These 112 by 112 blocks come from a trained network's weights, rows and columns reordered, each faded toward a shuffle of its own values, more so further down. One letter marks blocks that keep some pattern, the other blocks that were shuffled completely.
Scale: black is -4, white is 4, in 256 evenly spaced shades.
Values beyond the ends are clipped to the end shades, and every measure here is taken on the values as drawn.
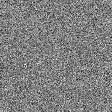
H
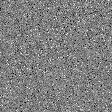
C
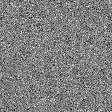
C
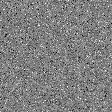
C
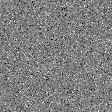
C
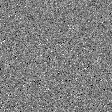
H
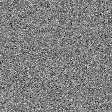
C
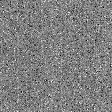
H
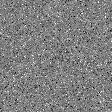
C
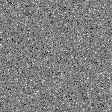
C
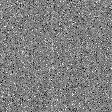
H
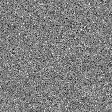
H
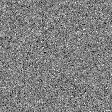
H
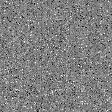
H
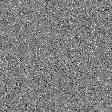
C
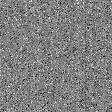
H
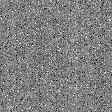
H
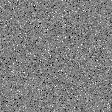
C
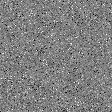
C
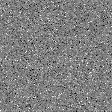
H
